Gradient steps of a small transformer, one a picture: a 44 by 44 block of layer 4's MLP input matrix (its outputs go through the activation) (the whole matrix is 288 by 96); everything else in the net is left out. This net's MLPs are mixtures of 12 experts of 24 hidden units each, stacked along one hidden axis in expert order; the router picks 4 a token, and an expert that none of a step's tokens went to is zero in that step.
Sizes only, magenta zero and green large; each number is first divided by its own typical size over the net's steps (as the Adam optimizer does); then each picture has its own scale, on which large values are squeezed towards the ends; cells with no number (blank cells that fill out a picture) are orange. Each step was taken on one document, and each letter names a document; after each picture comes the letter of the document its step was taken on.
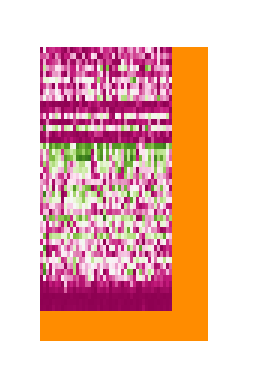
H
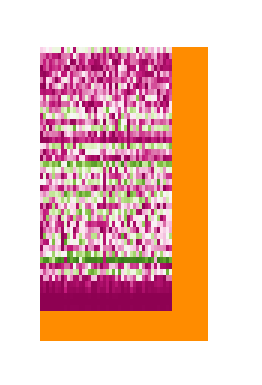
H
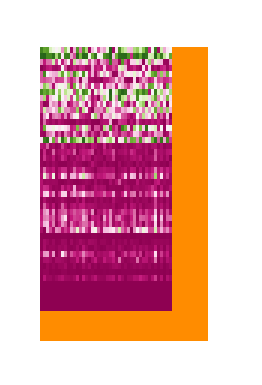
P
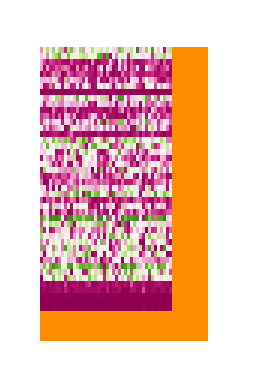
H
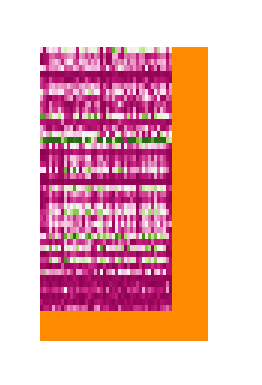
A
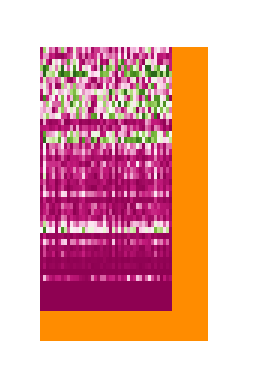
P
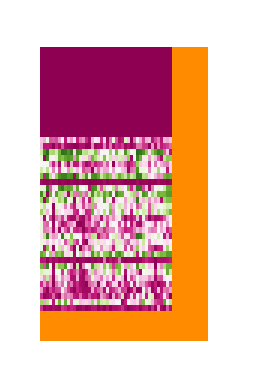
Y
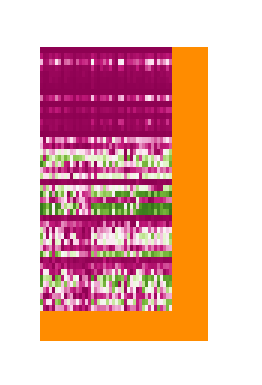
Y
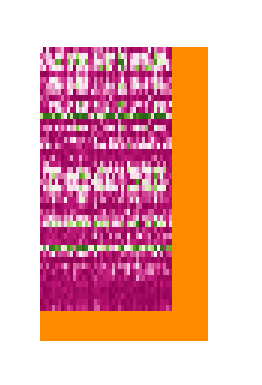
A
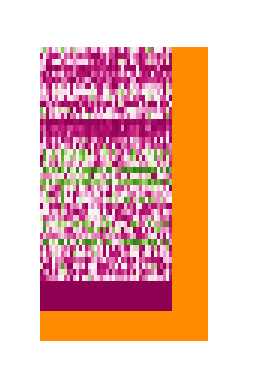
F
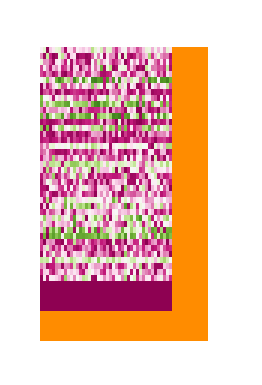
H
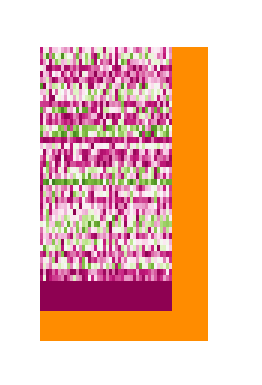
F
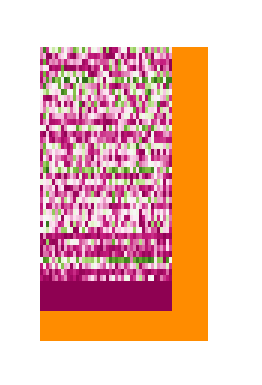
F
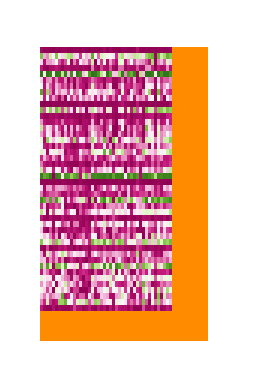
Y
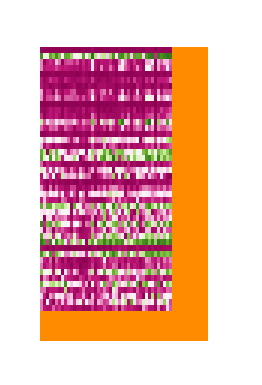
Y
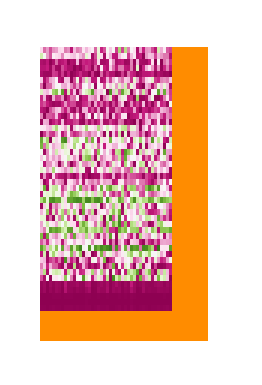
H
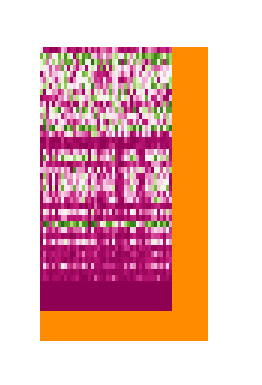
P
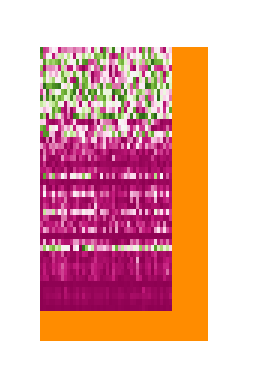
P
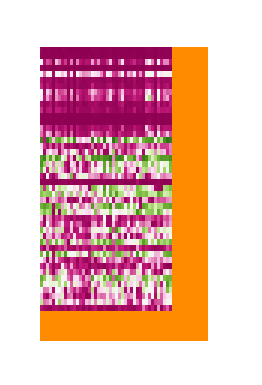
Y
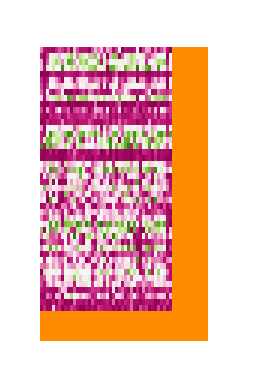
A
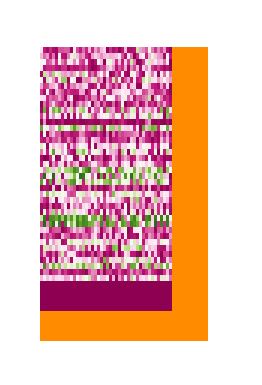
F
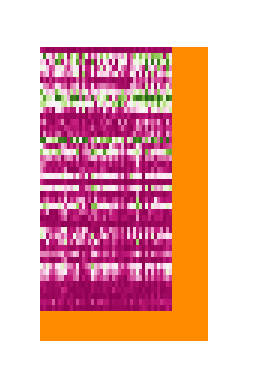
P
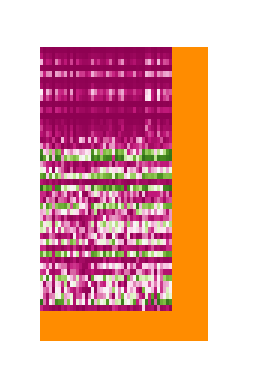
Y
